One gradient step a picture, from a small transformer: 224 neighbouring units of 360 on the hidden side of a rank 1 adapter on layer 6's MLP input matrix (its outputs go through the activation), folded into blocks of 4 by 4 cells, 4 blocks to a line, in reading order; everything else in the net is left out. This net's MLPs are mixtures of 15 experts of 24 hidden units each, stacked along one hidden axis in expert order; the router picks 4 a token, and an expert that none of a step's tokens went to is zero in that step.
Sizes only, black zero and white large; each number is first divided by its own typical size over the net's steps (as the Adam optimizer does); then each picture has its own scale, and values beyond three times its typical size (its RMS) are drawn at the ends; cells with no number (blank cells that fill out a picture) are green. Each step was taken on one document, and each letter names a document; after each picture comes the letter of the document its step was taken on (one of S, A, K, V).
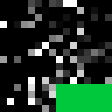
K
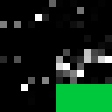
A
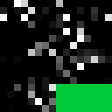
K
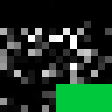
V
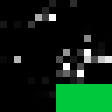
A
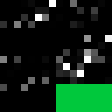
A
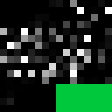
V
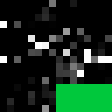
A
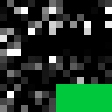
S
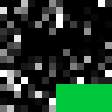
S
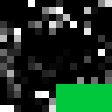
S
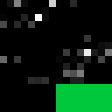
A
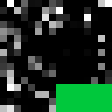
S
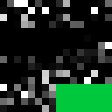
K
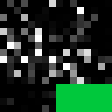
V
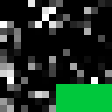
S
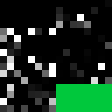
S
